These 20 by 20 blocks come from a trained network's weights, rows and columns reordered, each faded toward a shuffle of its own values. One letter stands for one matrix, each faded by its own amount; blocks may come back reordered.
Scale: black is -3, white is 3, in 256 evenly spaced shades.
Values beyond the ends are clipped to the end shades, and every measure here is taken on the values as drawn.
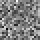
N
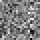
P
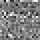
N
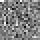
P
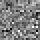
P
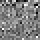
N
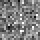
P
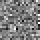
P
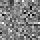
P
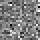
P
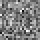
N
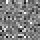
N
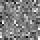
P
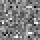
P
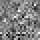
P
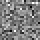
P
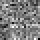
N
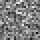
P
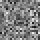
N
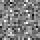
P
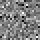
P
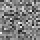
N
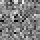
N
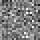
P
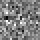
P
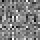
N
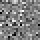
N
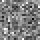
P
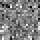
N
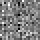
P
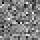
P
